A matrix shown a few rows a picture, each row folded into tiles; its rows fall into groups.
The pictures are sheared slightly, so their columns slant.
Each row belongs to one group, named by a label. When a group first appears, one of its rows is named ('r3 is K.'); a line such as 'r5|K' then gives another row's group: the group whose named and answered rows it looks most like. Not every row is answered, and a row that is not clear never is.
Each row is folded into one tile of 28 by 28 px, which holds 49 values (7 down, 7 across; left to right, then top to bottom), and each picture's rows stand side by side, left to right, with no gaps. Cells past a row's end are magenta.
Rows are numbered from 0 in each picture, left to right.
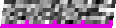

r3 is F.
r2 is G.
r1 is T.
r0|T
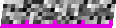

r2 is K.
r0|K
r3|T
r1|T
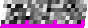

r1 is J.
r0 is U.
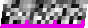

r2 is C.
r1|F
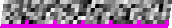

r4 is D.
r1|D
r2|K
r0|U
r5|J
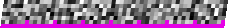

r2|F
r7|K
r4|G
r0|C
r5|G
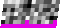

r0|K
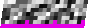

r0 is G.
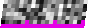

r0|G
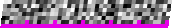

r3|K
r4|G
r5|U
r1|F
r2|J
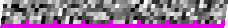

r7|F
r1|C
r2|C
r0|G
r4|T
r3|G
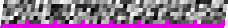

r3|C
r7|T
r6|D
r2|J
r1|K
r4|F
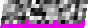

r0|U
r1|F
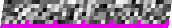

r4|J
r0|F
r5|U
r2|D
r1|T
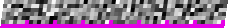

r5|T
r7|D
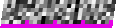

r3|J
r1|C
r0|U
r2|J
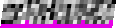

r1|T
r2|K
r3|F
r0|D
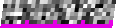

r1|D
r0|K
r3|G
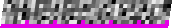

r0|T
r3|D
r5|K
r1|U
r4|U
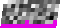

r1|T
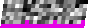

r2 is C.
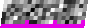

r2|F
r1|D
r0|G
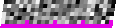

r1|G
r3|K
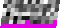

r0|C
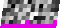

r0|F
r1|K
